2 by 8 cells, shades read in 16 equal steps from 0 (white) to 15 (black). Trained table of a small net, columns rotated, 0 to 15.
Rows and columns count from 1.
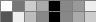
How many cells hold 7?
3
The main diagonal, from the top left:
0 1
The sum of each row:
45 52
